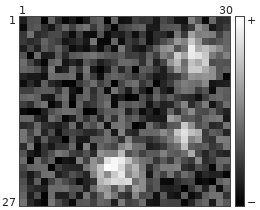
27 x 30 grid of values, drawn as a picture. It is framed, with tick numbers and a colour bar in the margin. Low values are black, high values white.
Neither half mirrors the other. Overall the values sit about 30% of the way up the scale. The bottom middle is the ninth with the highest average. There are three bumps.
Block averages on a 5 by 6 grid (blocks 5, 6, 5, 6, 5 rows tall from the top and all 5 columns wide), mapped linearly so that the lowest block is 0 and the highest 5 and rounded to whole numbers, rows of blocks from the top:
100033 / 111144 / 112022 / 115342 / 115301
